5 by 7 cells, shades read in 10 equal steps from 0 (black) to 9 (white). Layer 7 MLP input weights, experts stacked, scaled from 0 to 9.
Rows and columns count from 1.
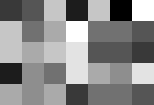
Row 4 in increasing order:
1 4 5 5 6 8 8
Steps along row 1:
up up down up down up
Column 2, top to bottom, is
3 4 6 5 5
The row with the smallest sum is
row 1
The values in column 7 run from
2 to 9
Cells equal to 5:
3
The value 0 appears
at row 1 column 6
